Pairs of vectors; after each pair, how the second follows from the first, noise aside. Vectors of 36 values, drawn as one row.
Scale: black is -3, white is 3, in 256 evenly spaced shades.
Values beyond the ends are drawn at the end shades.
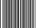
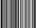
sign-scrambled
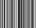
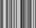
sign-scrambled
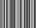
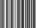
sign-scrambled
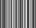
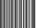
shuffled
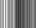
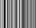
sign-scrambled
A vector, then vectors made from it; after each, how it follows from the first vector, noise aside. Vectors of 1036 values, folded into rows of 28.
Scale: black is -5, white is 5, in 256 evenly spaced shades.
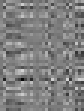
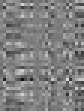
copied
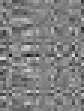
wrapped around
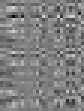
wrapped around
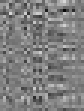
wrapped around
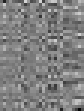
wrapped around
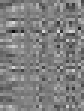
wrapped around
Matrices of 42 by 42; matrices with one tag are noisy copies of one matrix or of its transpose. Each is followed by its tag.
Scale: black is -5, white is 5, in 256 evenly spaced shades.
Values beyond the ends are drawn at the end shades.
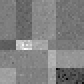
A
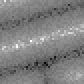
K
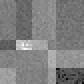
A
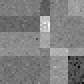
A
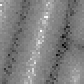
K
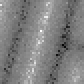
K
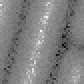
K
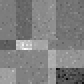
A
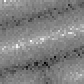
K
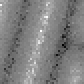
K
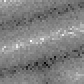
K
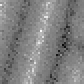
K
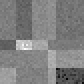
A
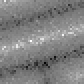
K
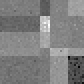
A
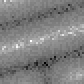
K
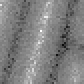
K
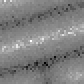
K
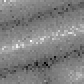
K
